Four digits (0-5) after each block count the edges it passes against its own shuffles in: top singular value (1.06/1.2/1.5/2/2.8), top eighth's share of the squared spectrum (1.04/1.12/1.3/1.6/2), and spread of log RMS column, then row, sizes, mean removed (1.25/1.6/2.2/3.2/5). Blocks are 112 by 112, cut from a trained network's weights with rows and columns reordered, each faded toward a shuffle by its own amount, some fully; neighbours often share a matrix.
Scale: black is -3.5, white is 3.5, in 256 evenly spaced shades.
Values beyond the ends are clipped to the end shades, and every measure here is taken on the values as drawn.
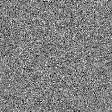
2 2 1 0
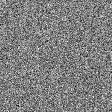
2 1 0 0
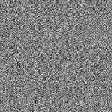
4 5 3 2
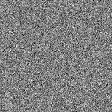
3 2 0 0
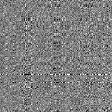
4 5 3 3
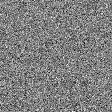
2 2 0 0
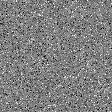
0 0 0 0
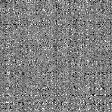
3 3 1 3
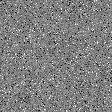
0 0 0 0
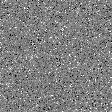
0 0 0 0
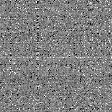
3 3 2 2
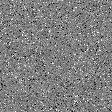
0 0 0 0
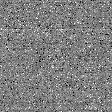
2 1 1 1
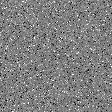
0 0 0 0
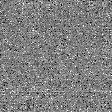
2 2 1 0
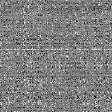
3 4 3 3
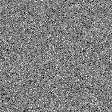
2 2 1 0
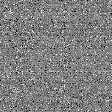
2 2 2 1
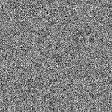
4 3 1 0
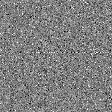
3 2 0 1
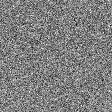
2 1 0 0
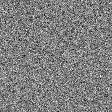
1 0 0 0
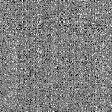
3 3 0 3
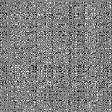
4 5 2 4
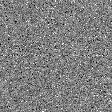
2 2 0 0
